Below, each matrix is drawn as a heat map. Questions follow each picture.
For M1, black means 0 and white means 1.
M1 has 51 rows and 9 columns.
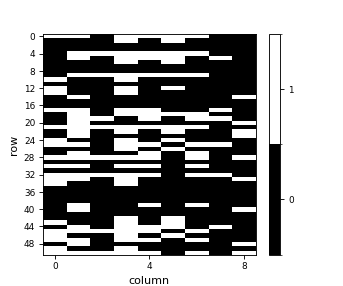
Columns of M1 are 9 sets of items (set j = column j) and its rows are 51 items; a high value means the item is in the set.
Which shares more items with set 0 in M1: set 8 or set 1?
set 1
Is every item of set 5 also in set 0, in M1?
no
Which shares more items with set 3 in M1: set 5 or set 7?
set 5
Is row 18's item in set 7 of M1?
no
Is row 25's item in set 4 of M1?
yes
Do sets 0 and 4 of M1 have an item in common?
yes
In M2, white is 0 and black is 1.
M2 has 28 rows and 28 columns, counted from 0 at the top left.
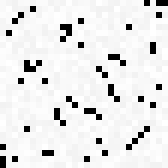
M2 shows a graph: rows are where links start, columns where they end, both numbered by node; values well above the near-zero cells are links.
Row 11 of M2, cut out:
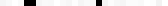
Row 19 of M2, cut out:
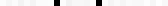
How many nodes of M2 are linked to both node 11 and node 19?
1
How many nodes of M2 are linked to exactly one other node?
8
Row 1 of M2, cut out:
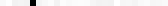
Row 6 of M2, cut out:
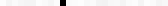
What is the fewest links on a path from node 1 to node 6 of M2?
5
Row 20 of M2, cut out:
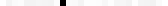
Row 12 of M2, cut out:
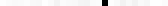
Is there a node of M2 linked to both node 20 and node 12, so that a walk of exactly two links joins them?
no
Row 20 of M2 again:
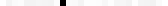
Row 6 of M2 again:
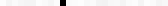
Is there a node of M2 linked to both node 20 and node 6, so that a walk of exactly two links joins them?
yes
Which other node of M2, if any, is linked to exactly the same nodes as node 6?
node 20
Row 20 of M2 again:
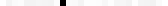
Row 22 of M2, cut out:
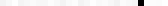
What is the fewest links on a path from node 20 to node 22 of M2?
6
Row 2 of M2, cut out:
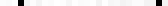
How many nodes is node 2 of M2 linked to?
2
